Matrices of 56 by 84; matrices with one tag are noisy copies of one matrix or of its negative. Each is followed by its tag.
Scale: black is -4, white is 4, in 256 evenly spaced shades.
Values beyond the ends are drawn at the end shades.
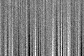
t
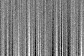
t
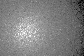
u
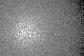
u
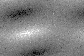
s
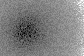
u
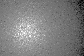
u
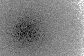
u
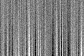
t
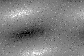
s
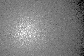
u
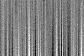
t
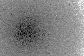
u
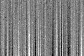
t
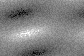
s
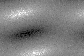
s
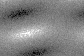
s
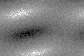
s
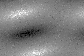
s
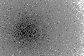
u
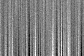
t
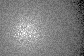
u
